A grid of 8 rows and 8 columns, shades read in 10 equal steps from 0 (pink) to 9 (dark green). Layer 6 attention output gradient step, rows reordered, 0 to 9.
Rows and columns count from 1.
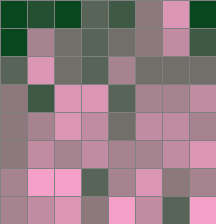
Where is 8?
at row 1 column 2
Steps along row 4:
up down same up down same down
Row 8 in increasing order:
0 0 1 2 2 3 4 6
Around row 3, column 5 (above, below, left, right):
5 6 6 5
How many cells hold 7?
3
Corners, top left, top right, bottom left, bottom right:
9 9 3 0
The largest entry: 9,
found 4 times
